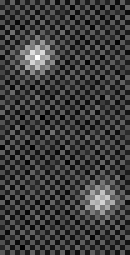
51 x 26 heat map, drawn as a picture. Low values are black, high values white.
A checkerboard runs through the table. Two bumps rise from the field. There is no overall slope.
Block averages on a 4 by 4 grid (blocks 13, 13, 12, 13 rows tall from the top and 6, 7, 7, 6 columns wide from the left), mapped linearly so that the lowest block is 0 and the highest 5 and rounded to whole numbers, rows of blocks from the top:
2500 / 1100 / 0011 / 0034
